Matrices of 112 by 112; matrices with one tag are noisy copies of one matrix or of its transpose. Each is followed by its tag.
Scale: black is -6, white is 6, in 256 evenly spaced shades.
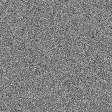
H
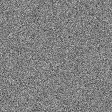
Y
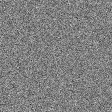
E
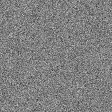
Y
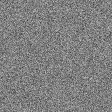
Y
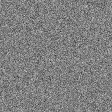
E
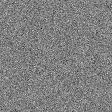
H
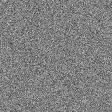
H
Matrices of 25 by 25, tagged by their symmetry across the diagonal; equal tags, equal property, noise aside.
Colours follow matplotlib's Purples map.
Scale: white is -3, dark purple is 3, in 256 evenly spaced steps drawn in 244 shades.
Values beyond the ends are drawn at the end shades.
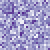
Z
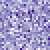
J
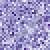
Z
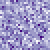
J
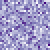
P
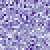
P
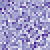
Z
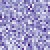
P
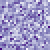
J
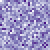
Z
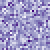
J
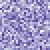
P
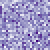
P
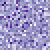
Z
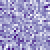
J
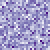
Z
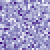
J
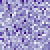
P
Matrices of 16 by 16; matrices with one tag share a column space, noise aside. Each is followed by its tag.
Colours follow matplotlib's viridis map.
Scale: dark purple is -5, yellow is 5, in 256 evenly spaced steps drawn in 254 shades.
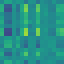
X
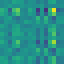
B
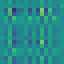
B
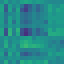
X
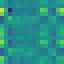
B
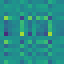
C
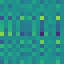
C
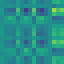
B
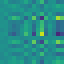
C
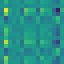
B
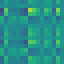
B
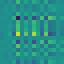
C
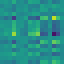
C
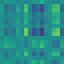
X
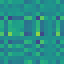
C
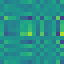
C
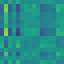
X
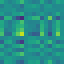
C
